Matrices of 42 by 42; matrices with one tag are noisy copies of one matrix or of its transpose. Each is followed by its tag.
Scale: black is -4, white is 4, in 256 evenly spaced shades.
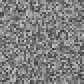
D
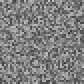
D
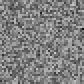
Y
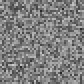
Y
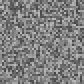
Y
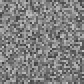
D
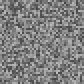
Y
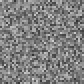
D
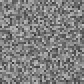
D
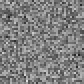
Y
